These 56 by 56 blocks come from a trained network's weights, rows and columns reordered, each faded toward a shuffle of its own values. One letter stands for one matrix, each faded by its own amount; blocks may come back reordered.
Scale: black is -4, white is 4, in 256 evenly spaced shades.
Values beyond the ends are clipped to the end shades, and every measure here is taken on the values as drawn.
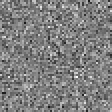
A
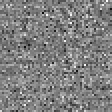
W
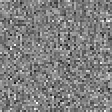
A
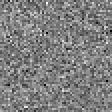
A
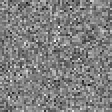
A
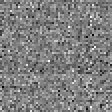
W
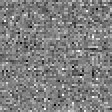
W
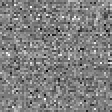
W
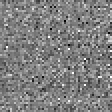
W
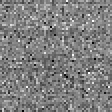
W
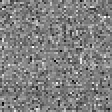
W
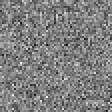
A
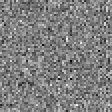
A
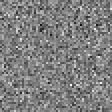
A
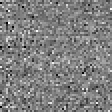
W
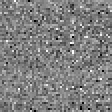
W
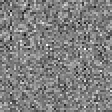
A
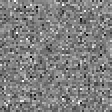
W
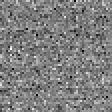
W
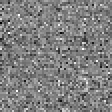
W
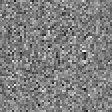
A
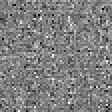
W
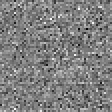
W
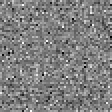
W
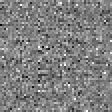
W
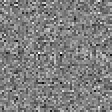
A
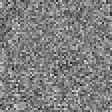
A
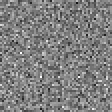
A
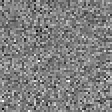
A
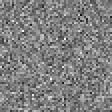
A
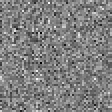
A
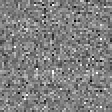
W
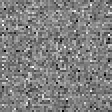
W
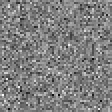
A
